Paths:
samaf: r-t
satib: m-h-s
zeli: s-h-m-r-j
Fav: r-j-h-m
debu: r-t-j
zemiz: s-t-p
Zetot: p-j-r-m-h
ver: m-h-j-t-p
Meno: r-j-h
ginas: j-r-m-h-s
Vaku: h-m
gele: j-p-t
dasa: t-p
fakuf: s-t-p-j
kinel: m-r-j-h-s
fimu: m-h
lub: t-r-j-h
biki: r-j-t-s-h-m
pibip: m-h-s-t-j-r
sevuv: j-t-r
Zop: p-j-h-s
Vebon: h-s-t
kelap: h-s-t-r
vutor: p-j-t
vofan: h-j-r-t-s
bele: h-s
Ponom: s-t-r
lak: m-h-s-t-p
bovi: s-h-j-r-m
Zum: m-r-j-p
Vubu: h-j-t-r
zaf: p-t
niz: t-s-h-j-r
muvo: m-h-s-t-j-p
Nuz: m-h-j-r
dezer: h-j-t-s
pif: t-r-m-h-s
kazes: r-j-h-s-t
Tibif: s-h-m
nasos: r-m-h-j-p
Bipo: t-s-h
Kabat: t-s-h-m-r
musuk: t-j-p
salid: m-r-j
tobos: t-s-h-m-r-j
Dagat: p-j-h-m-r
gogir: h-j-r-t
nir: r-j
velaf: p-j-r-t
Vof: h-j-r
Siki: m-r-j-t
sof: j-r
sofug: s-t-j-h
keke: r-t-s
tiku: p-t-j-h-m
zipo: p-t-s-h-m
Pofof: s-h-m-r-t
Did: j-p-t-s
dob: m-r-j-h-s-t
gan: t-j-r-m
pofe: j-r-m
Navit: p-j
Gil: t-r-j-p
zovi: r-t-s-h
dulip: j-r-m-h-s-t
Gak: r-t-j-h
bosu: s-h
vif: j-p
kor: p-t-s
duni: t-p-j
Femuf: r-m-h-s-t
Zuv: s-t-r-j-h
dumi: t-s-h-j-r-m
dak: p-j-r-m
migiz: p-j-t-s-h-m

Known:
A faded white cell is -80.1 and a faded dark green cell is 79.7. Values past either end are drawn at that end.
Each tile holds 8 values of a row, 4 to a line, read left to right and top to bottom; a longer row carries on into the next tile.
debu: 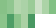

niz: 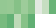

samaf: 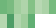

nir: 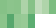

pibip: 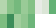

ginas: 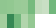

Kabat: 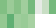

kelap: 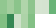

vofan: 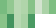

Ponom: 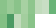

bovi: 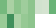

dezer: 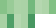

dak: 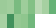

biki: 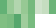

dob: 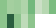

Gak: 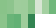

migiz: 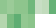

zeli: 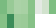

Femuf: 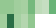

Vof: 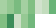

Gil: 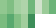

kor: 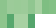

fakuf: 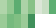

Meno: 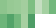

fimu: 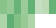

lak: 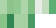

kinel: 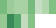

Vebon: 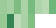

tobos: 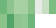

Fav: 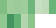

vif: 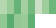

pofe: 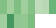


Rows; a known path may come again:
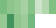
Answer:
salid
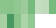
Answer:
satib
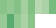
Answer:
bele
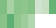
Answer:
Tibif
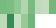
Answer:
gogir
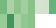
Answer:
bovi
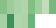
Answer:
sevuv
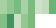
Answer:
Vof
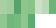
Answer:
sofug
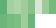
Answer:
zovi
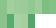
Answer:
kor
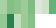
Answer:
Nuz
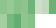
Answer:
migiz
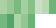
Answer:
sof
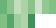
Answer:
keke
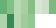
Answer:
Pofof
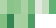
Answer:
lak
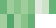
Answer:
dumi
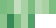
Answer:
Siki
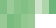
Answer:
zipo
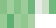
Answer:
Kabat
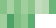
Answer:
gan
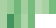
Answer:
Zop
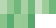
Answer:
vif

